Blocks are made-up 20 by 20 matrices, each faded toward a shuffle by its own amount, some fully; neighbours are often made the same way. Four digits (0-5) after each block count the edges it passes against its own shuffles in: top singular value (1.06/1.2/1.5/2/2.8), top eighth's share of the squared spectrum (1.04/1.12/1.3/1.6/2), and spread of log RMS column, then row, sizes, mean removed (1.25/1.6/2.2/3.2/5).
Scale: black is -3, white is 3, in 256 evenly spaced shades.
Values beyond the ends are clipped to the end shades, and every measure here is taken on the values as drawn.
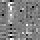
3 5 2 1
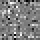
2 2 1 1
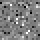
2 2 0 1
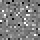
0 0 0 0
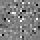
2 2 0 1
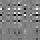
4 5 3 2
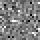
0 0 0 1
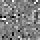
1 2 0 0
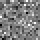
0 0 0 0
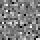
2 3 0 1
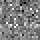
0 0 0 1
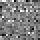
1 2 0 2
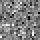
0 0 0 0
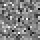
0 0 0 0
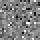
1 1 1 0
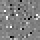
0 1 0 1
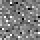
0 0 0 0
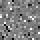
0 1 0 0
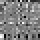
3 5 1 2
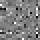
3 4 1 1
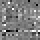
3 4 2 2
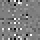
3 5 2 2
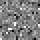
0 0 0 0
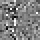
1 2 2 0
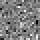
0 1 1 0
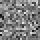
2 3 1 0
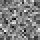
2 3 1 0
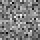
0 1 0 0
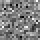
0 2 0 0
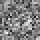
2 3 0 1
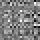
3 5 2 2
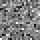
0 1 0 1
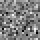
0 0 0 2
